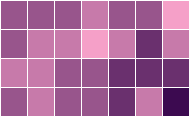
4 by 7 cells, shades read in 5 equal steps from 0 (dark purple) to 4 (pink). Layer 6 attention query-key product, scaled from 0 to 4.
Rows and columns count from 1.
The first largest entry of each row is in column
7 4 1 2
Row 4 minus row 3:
-1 0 0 0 0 2 -1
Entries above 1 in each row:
7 6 4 5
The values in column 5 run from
1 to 3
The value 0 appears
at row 4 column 7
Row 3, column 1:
3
